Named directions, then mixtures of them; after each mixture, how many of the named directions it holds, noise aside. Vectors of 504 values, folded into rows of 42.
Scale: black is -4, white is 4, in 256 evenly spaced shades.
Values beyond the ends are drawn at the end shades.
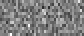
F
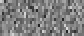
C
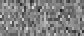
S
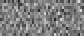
two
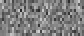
three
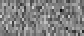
one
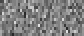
one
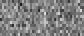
two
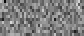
three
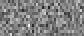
one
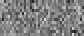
two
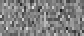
one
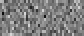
two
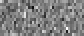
two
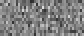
three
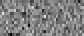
three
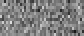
two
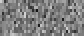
one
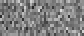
one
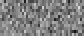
two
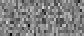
one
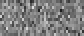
one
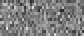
one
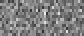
three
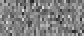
three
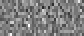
one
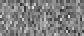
one
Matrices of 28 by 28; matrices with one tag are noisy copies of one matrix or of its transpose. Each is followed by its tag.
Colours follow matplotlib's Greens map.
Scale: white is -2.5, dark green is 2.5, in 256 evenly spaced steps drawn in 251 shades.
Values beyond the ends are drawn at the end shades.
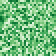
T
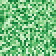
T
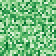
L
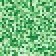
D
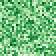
D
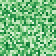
L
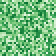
D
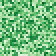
D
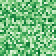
L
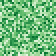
D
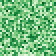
D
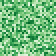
D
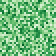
D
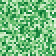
D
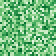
L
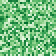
T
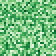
L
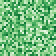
L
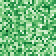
L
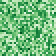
D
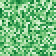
T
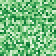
L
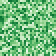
T
